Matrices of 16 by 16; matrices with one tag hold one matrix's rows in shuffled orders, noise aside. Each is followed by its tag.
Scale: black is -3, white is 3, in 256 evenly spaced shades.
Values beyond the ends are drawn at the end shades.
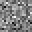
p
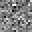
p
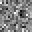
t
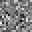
t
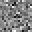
p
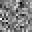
t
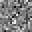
p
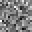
t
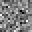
t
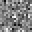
p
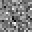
p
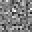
p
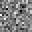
t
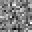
p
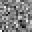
t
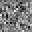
t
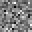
p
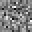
p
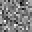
t
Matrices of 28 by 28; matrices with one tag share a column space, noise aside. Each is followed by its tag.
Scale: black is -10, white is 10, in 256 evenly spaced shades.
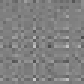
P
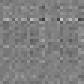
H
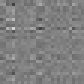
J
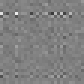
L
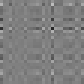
J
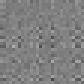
P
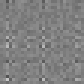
P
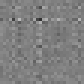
H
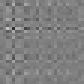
J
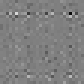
L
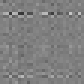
L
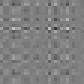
J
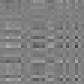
P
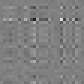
H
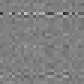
L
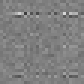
L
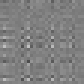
P
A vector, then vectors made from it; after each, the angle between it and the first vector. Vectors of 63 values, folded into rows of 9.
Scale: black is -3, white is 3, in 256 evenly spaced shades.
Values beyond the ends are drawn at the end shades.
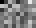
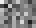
nearly opposite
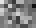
partly opposed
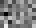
orthogonal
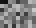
nearly parallel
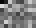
nearly parallel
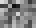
nearly opposite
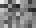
nearly opposite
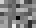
partly opposed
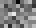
orthogonal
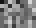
nearly parallel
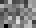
partly aligned
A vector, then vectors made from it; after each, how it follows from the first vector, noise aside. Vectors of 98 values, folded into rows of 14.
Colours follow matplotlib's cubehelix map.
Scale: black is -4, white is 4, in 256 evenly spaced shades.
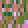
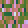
copied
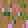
partly zeroed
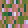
copied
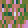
copied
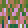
wrapped around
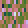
copied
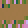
partly zeroed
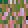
wrapped around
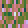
copied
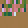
partly zeroed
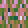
wrapped around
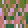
wrapped around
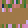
partly zeroed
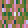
copied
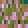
wrapped around
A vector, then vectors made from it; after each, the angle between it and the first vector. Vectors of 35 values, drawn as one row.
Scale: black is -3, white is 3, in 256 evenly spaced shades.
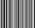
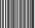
nearly opposite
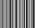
orthogonal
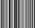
partly aligned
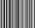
nearly parallel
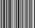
nearly parallel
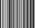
partly opposed
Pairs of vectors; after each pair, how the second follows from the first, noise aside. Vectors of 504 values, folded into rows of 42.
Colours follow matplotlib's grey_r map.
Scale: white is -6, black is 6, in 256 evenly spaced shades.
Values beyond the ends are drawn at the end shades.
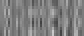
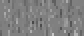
partly zeroed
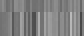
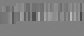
partly zeroed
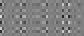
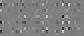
partly zeroed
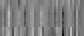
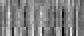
scaled up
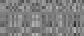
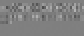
partly zeroed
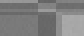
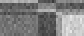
scaled up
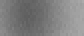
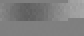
partly zeroed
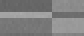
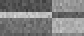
scaled up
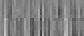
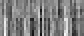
scaled up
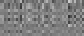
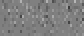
partly zeroed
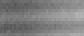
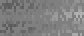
partly zeroed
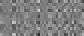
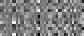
scaled up
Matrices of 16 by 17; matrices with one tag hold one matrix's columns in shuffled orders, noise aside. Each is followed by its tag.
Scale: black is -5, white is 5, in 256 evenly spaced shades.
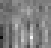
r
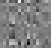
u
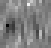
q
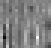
r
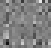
u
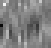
q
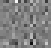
u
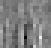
r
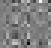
u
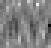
q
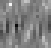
q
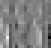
r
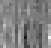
r
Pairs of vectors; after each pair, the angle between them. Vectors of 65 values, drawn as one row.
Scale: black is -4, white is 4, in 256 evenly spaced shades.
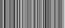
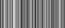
partly opposed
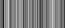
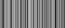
partly aligned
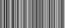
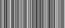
nearly parallel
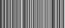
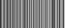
nearly parallel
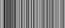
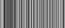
nearly parallel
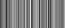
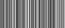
partly aligned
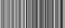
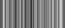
partly opposed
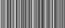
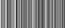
nearly parallel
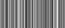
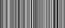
partly opposed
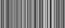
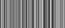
nearly opposite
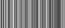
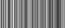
nearly parallel
